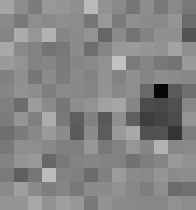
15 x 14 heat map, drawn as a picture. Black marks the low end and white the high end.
No row or column stands out. The ninth with the lowest average is the middle right. On average the colour sits 50% of the way up the scale. The values are skewed, with a long tail toward low values. The halves do not mirror each other. In the middle right lies a patch that is lower than the rest.
